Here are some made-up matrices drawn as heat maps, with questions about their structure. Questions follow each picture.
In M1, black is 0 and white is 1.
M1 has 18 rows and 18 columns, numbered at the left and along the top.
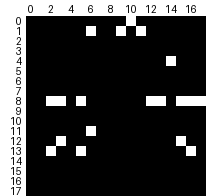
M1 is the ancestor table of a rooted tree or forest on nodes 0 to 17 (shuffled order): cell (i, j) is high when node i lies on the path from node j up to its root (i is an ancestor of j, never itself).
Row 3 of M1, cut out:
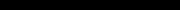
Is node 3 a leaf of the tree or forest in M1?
yes
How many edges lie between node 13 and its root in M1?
1
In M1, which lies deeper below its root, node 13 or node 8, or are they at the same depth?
node 13
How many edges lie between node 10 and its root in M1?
1
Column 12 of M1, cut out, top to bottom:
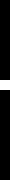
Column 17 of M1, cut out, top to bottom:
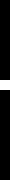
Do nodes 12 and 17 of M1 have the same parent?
yes
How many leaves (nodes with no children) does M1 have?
11
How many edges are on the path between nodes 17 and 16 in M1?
3
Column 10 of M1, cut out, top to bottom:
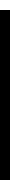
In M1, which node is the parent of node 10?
0
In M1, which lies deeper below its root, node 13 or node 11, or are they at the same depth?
the same depth
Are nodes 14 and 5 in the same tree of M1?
no
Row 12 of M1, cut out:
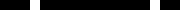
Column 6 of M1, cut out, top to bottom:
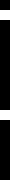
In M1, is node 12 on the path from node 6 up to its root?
no
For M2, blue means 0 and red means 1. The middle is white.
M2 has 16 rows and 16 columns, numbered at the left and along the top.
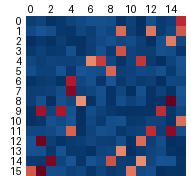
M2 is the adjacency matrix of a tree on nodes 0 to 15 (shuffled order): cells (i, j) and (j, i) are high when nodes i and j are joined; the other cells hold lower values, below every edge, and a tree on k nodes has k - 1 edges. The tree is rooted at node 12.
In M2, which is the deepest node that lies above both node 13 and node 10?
1
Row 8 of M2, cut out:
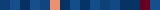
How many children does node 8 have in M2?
1
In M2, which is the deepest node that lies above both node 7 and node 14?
11
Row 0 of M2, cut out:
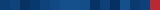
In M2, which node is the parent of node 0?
15
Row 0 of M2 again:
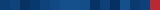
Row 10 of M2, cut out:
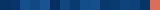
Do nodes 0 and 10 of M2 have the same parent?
yes
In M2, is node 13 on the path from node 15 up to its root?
no
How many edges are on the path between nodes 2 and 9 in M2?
5
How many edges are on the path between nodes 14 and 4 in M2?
2
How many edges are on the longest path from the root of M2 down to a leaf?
4
